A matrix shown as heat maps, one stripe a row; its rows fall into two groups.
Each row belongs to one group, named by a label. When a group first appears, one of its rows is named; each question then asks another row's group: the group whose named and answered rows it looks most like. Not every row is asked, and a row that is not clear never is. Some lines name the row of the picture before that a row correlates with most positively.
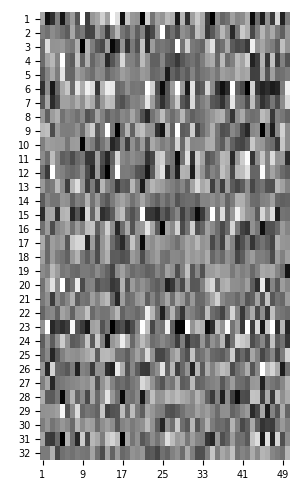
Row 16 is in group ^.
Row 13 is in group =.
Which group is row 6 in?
^
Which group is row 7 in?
^
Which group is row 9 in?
^
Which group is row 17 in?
=
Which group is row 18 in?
=
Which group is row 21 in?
^
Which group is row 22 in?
^
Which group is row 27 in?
^
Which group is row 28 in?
=
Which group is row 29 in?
=
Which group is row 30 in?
^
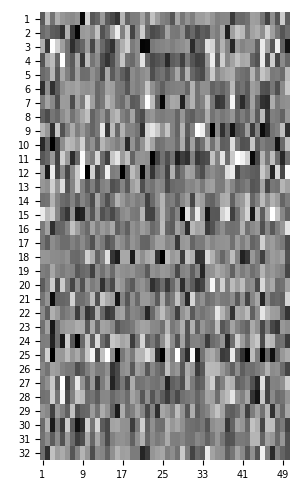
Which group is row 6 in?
^
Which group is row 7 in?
^
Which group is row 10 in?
^
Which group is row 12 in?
=
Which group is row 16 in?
^
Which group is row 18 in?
^
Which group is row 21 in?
^
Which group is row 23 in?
^
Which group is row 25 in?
^
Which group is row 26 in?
^
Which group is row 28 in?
=
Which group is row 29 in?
^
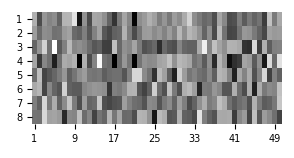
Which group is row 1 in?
=
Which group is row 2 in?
=
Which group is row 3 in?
=
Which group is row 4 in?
=
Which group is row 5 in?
^
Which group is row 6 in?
^
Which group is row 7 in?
=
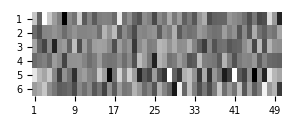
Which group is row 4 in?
^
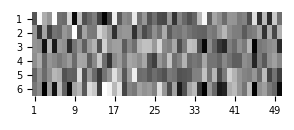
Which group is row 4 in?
^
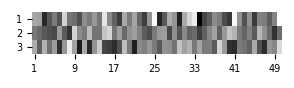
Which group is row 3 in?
=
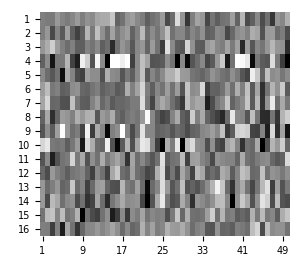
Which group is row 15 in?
=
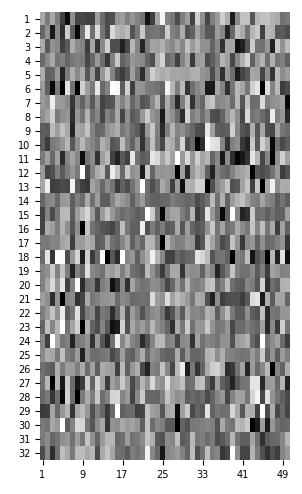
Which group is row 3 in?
=
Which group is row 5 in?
=
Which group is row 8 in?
^
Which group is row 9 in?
^
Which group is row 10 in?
^
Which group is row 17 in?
^
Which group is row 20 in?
=
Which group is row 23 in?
=
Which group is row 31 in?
^
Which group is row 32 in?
^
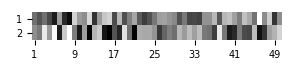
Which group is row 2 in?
=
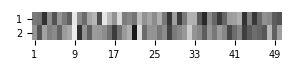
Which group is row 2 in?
=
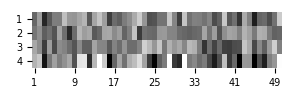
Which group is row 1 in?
^
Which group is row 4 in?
^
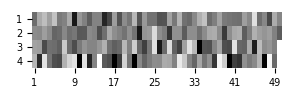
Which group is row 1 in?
=
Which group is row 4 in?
=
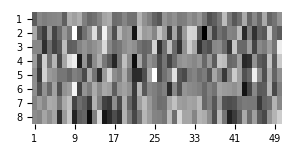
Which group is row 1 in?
^
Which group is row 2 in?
=
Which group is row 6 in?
=
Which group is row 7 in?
=
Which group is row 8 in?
=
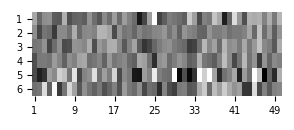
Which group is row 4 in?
^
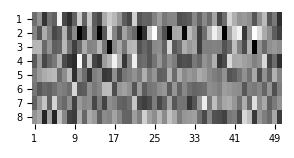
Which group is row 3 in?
^
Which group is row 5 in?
=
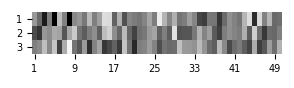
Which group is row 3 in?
=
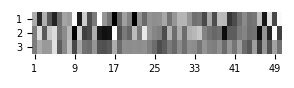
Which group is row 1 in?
=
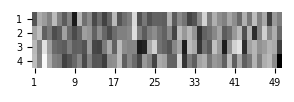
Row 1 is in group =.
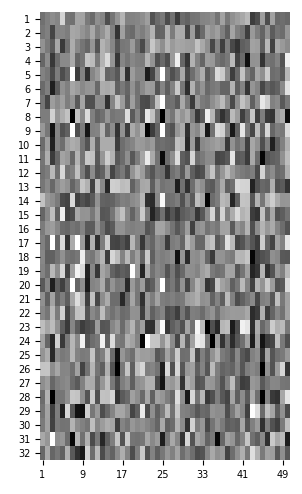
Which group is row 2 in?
^
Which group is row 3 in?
=
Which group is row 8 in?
^
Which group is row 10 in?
^
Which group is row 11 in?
^
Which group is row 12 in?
=
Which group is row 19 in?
=
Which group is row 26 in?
^
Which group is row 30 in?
^
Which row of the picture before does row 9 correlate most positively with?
2
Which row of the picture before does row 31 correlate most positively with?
4
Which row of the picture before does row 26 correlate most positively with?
2
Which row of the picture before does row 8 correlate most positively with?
4
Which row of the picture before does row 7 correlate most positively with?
3
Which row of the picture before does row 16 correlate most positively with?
3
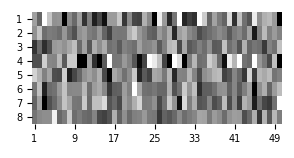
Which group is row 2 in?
^
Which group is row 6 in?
^
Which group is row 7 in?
^
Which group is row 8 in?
=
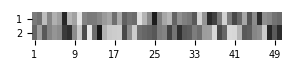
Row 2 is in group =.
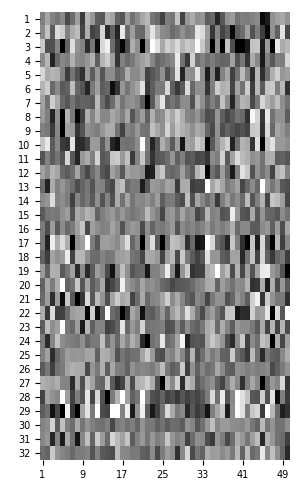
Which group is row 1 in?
^
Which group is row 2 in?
=
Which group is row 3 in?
=
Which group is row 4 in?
^
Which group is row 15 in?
^
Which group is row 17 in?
^
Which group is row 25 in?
^
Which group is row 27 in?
^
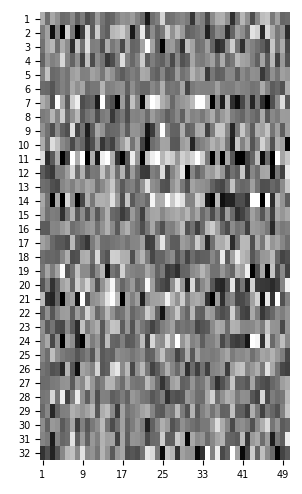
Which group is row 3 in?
^
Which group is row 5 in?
^
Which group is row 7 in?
=
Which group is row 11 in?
=
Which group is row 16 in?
^
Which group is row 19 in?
=
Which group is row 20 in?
^
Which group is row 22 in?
^
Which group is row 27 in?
^
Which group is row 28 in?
=
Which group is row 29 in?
^
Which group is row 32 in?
^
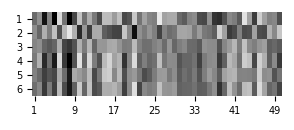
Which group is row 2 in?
=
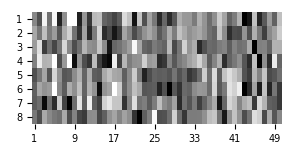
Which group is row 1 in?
=
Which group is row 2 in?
=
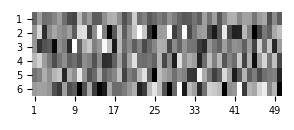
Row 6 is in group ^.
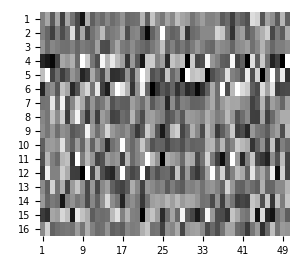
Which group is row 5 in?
^
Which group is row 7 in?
=
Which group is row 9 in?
^
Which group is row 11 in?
^
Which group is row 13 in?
=
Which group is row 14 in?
=
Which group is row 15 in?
^
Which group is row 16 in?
^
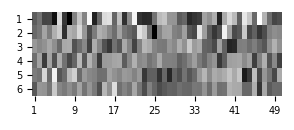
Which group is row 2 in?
^
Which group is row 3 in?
=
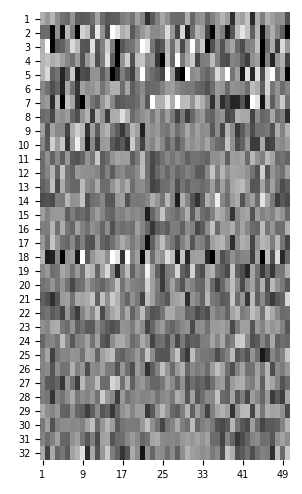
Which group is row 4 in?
^
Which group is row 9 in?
=
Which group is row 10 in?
=
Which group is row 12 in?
=
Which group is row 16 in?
=
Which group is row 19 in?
^
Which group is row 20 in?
^
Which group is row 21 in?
^
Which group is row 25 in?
^
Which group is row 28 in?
^
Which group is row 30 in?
^
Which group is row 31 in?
=
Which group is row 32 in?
=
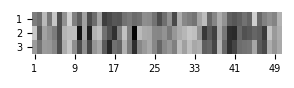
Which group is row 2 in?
=
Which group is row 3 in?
=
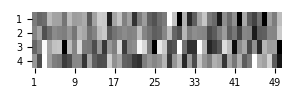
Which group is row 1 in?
^
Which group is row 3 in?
^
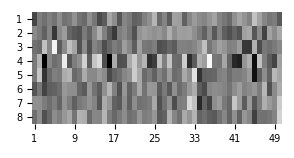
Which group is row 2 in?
=
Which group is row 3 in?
=
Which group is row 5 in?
^
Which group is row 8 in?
^
